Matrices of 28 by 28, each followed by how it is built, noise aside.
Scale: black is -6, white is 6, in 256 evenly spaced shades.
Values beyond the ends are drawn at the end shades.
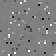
sparse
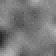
smooth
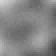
smooth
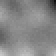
smooth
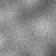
smooth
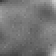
smooth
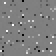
sparse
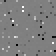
sparse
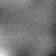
smooth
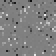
sparse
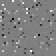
sparse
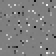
sparse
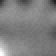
smooth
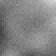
smooth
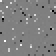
sparse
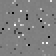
sparse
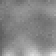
smooth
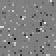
sparse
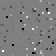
sparse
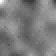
smooth
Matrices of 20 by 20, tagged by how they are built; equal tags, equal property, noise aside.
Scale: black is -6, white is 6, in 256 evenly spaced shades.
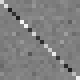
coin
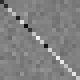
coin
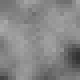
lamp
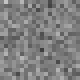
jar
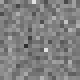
jar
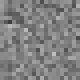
jar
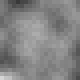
lamp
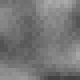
lamp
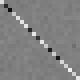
coin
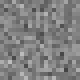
jar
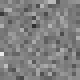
jar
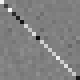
coin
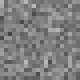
jar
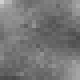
lamp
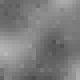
lamp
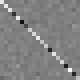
coin
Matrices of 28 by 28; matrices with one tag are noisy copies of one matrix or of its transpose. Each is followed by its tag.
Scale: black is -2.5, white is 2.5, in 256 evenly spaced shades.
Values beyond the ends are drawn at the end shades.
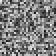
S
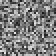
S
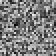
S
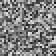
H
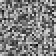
S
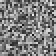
S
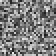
S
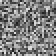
S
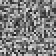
S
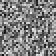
H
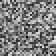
H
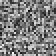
S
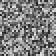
H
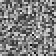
S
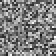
H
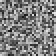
S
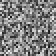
H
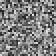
S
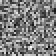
S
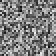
H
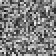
S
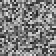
H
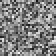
H
